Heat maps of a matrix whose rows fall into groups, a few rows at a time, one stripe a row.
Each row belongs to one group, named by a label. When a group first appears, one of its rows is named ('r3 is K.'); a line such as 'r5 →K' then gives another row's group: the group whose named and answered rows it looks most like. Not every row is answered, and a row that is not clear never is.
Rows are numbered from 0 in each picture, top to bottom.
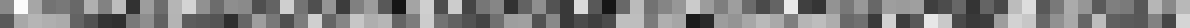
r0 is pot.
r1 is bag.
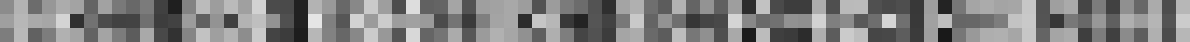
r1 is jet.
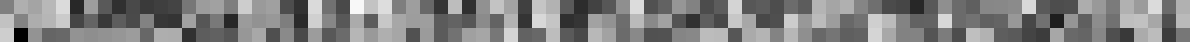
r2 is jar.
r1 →jet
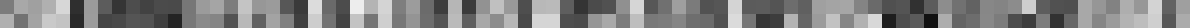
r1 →jet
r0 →jet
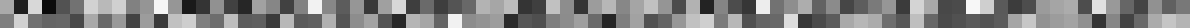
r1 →pot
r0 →jar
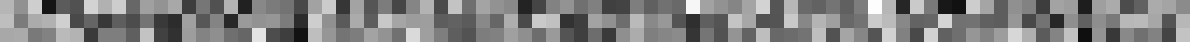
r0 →jar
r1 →jet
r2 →bag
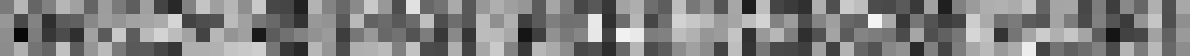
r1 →jar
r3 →jet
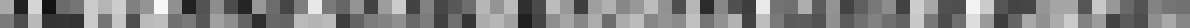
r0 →jar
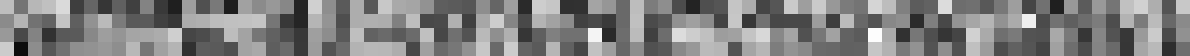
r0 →jet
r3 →jar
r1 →jet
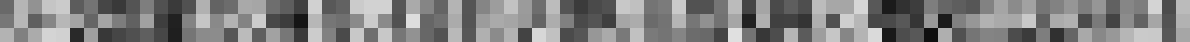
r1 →bag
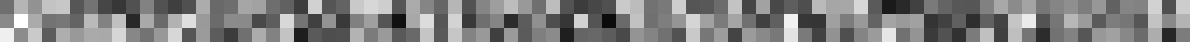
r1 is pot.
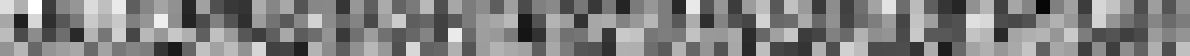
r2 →pot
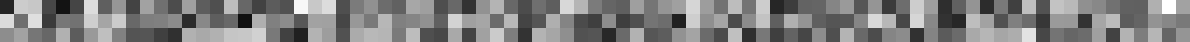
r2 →jet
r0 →pot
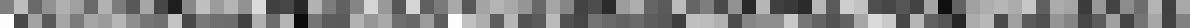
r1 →jar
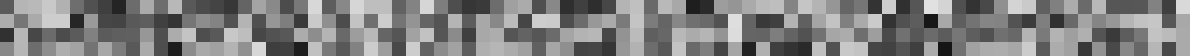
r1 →jet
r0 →bag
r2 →pot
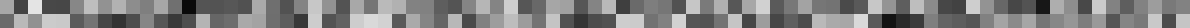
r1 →bag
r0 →jar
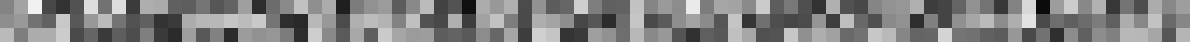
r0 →pot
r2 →jet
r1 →jet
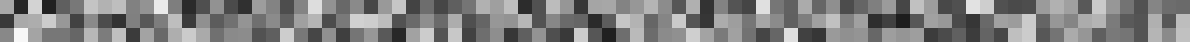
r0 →jar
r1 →bag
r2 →pot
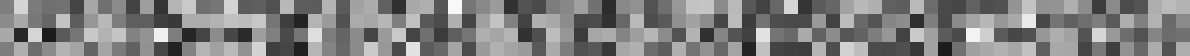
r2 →jar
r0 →pot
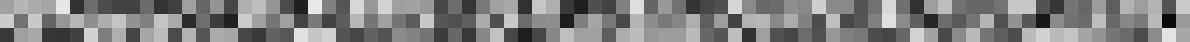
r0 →jet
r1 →jar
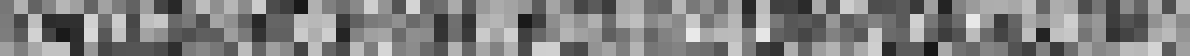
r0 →bag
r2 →pot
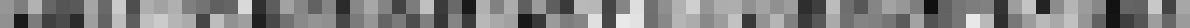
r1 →pot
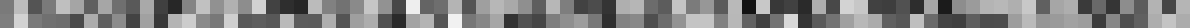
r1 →pot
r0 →bag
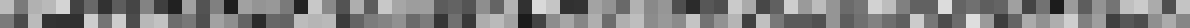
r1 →pot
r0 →jet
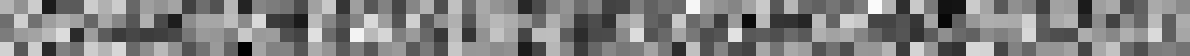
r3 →jar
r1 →bag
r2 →jet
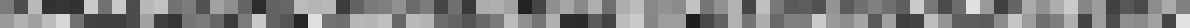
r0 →pot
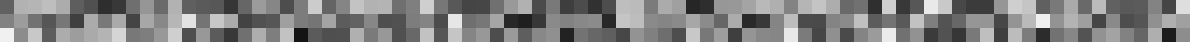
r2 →jar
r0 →bag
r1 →pot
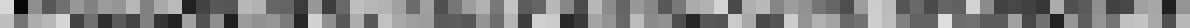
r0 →jar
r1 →jet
